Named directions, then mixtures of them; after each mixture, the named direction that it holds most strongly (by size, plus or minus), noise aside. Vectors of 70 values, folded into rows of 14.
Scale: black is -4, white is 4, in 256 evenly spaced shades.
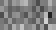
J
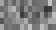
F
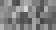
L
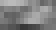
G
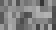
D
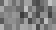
J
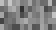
F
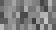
D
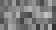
D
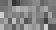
J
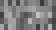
D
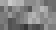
G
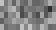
F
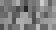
L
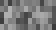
D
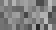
J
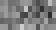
J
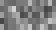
F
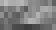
G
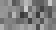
L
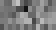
L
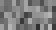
D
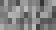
L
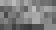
G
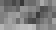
G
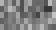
F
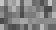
F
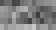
G
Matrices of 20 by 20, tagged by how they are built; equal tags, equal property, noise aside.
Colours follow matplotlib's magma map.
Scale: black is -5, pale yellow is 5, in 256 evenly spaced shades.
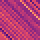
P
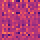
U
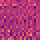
U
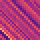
P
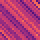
P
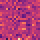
U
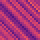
P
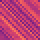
P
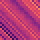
P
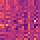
U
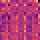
U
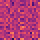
U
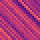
P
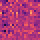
U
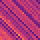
P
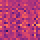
U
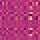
U
